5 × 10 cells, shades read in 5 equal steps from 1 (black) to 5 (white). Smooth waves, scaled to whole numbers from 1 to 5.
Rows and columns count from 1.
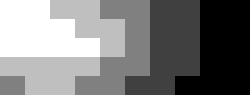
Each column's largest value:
5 5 5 5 4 3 2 2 1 1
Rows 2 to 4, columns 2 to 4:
5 5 4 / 5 5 5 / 4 4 4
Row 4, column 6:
3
